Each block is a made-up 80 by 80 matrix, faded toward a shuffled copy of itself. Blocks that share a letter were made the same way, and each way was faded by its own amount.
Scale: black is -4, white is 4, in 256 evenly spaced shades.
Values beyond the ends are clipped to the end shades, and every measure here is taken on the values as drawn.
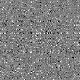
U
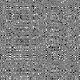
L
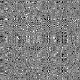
L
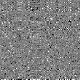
U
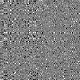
L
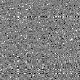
U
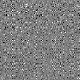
L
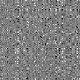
L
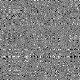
U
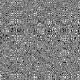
L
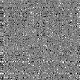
U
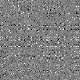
U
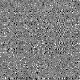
U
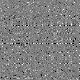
U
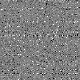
U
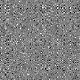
L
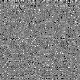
U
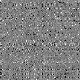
U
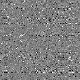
U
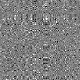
L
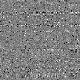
U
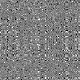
L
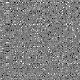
U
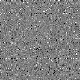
U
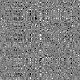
L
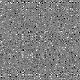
U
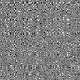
L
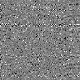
U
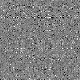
U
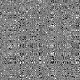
L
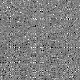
U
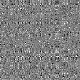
L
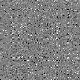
U
